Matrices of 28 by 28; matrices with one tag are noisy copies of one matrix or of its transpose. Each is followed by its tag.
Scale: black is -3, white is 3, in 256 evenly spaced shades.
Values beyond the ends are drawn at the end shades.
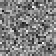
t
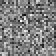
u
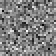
t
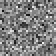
t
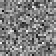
t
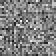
u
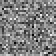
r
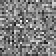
u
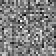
u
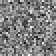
t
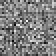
u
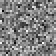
t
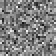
t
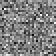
r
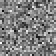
t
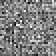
u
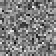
t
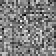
u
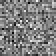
u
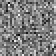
r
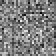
u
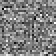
r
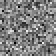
t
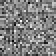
u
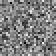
t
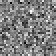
t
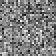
u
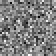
t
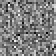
r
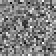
t
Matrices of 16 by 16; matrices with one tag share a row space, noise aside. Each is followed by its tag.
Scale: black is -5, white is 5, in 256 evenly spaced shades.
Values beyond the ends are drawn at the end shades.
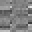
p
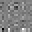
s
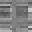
p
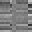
p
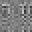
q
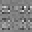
q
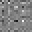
s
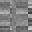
p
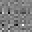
s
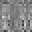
q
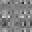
q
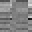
p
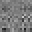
q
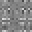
q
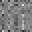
s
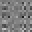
q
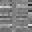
p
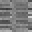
p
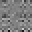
q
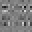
q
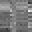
p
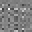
s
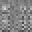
q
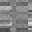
p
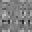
q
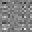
q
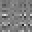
q
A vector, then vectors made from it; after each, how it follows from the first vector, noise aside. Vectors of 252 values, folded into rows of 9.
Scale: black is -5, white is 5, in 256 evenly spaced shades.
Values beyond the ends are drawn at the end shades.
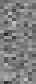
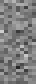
wrapped around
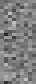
copied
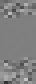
partly zeroed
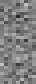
wrapped around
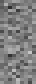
wrapped around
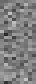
copied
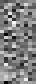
scaled up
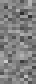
wrapped around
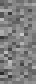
wrapped around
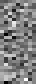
scaled up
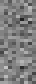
wrapped around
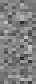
wrapped around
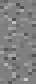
partly zeroed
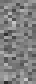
copied
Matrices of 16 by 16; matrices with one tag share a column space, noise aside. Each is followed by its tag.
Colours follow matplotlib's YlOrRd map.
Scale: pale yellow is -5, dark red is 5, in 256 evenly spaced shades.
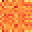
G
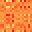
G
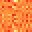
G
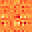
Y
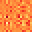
Y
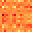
G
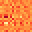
Y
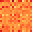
G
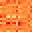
Y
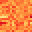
Y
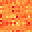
Y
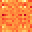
G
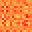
Y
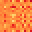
G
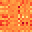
Y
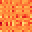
Y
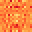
G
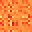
Y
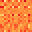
G
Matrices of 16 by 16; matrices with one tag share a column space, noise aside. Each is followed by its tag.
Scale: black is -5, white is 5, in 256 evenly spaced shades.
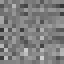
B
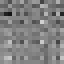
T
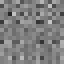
T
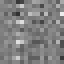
T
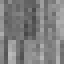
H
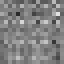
T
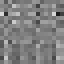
T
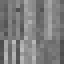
H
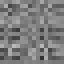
B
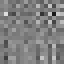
T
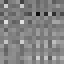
T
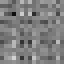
T
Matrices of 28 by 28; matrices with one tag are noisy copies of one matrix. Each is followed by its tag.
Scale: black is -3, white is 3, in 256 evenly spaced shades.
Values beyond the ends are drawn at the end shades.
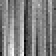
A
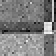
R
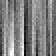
A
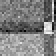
R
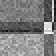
R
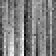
A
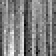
A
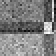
R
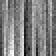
A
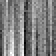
A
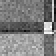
R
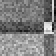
R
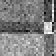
R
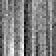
A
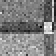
R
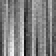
A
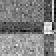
R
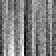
A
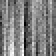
A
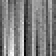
A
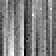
A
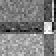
R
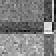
R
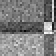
R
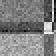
R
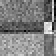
R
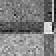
R
